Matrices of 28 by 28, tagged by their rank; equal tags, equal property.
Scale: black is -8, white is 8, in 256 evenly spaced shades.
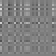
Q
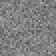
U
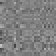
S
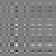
Q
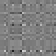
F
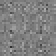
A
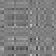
F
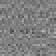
A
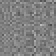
A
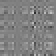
F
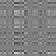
Q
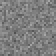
U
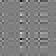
Q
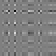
Q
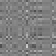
F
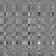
F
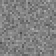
U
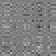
S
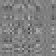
S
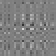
F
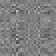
S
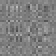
S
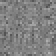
A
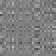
S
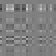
Q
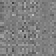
A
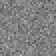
U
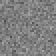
U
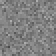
U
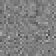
A
